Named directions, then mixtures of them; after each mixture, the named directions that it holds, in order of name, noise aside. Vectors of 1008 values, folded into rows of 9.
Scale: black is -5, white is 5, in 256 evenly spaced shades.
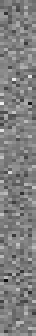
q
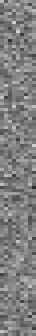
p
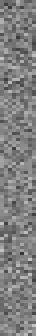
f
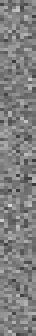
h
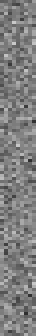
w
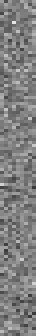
p, w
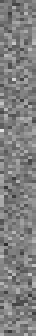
q, w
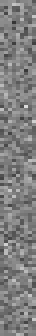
h, w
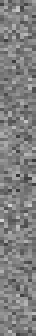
h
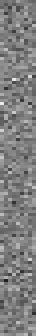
f, q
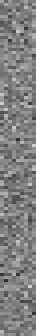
p, q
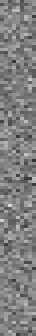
h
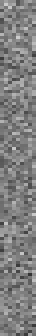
f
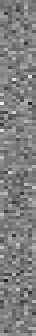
q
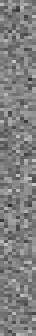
h
